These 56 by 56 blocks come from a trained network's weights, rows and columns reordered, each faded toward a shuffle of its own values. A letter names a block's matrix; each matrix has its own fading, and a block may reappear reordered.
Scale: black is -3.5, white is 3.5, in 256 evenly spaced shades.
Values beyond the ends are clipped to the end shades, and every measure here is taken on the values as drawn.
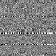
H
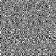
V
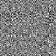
V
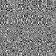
V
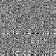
H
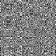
V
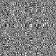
V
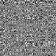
V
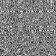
H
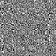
V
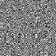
V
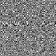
V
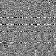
H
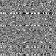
H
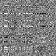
H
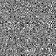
V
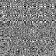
H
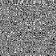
V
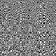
V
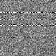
H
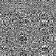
V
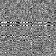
H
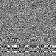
H
